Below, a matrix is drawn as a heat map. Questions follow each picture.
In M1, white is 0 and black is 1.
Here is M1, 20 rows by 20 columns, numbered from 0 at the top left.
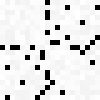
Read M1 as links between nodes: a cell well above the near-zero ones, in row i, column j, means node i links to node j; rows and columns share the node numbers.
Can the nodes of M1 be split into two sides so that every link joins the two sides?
yes
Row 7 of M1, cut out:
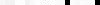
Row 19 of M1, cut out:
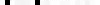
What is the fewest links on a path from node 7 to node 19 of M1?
1
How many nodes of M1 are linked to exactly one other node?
10
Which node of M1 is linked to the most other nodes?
node 9
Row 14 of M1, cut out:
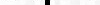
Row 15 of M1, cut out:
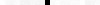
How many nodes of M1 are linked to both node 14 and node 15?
1
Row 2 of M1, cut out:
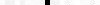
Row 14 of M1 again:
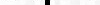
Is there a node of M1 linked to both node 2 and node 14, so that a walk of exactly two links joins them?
yes
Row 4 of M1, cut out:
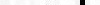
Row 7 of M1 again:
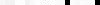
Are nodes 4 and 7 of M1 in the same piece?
no
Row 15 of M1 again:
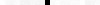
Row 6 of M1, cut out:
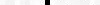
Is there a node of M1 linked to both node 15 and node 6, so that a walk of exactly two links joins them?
yes
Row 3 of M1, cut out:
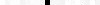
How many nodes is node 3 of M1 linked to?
1
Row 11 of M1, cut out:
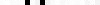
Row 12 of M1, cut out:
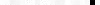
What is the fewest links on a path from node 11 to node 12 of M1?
3
